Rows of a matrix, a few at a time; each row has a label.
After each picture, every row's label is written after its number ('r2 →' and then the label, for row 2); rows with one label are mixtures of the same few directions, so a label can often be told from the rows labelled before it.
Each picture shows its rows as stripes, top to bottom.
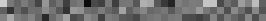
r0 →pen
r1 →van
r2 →van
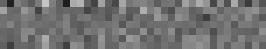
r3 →van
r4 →pen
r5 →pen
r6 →van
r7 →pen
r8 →van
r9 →van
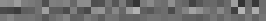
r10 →van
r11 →van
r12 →van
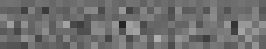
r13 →pen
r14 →van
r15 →pen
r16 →van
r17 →van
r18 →pen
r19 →van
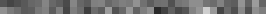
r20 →van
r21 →pen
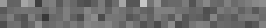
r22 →pen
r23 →pen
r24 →van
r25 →pen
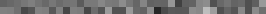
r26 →pen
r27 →pen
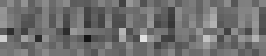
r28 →van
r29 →pen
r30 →pen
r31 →pen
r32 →van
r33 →pen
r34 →pen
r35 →van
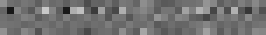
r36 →pen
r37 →van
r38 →pen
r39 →pen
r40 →pen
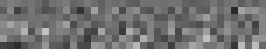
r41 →van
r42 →van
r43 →pen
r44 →van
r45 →van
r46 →pen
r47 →van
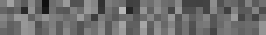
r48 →van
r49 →van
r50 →van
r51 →pen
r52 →pen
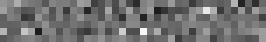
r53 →van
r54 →pen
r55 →pen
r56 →van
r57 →pen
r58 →pen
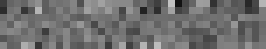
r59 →pen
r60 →pen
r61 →van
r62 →van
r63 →van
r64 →pen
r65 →pen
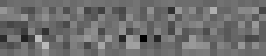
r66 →pen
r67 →pen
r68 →van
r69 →van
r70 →van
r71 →pen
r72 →van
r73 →van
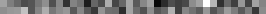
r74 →pen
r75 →van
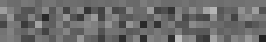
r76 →pen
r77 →pen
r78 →van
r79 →pen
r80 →van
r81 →pen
